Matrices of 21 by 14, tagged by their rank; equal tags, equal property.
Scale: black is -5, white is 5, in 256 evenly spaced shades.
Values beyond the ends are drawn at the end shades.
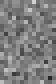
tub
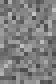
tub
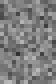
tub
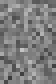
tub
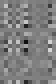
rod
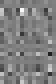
rod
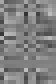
rod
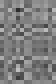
rod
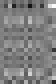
rod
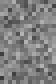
tub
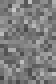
tub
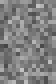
tub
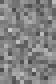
tub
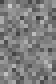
tub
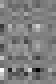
rod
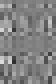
rod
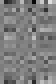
rod
